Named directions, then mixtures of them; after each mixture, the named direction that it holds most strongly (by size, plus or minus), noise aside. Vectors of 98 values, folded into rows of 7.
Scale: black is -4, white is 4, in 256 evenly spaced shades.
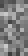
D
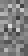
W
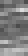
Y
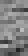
Y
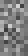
W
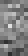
Y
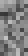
D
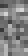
D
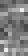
Y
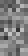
W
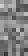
D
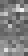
Y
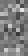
W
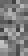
D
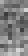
Y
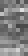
Y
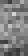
Y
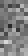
W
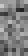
D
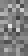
W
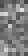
D
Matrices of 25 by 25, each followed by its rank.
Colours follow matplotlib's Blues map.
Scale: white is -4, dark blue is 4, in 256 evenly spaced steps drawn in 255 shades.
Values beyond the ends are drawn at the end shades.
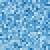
full rank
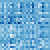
three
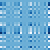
one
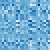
three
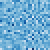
five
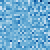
five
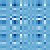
one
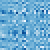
three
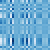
one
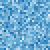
full rank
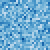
full rank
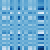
one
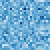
five
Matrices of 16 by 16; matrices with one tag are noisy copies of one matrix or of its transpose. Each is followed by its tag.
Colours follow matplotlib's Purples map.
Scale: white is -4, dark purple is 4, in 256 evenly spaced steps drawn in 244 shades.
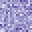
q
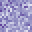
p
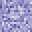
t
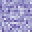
t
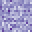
t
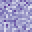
p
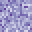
p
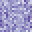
q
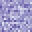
t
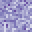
p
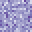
q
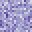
q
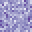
q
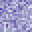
p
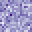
p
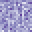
t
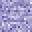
t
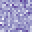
q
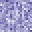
t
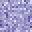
q
